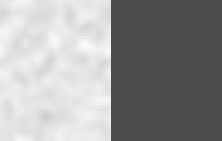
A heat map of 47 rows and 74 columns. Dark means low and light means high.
The table splits into one row of 2 panels. Panel 1,1: very high, blotchy, faint in contrast. Panel 1,2: low, flat.
